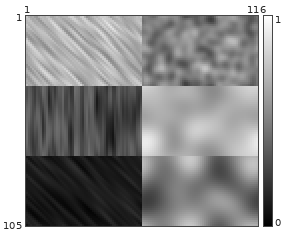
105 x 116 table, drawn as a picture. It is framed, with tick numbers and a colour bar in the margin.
It is made of 3 by 2 panels. Panel 1,1: high, slanting down to the right. Panel 1,2: middling, blotchy. Panel 2,1: low, streaked downward. Panel 2,2: high, smooth. Panel 3,1: very low, slanting down to the right, faint in contrast. Panel 3,2: middling, smooth, strong in contrast.
